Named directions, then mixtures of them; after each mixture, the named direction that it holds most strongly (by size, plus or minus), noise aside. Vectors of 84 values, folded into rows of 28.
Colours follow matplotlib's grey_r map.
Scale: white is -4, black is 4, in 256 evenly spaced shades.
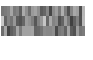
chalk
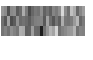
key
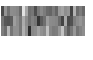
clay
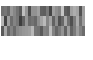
chalk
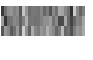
clay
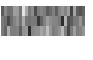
clay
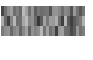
clay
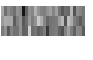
clay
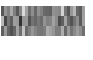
chalk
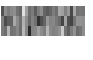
clay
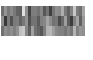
key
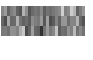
key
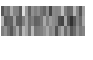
chalk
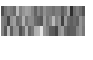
key
